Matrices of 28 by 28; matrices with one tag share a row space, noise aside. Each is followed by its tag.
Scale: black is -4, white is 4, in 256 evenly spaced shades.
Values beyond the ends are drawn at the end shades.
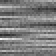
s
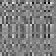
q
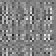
q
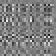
q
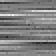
s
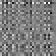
q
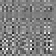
q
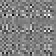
q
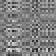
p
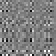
q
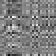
p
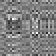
p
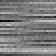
s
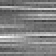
s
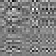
p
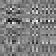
p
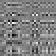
p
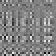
q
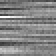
s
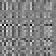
q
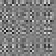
q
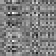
p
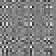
q
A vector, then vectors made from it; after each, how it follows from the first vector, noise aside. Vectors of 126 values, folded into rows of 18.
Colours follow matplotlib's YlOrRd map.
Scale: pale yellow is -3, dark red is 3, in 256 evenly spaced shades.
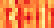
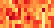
sign-scrambled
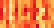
reversed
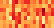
sign-scrambled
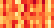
wrapped around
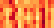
negated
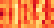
wrapped around
